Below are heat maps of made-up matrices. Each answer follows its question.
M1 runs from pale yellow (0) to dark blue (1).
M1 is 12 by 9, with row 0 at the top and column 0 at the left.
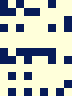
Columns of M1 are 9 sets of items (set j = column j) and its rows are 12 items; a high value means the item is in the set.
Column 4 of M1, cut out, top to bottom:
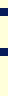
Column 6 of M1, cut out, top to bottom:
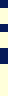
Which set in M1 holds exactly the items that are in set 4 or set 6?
0
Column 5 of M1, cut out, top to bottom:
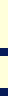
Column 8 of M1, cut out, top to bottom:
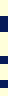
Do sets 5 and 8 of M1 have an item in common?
no
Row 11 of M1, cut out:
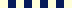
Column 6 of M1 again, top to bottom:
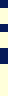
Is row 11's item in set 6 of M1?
no
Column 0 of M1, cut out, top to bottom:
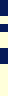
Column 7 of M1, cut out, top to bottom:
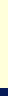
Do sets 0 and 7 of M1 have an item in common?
no
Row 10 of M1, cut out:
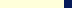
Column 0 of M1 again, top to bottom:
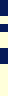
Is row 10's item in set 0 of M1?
no
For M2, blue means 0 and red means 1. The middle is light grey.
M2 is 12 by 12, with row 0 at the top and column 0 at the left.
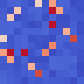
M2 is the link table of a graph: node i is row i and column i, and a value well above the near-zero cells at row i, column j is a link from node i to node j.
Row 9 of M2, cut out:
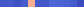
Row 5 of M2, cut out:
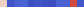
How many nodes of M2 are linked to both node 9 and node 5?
0
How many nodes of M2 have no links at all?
1
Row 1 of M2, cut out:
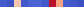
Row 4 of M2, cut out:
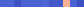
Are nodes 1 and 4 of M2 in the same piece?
no
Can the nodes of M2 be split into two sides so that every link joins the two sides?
yes
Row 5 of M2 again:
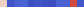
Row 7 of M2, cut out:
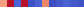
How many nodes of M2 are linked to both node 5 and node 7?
1
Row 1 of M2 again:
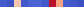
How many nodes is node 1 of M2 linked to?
3
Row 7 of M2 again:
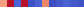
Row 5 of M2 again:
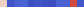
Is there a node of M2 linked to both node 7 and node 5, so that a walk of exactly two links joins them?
yes
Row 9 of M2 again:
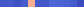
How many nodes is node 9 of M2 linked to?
1
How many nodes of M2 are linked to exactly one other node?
7
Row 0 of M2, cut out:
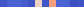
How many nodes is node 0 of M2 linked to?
2
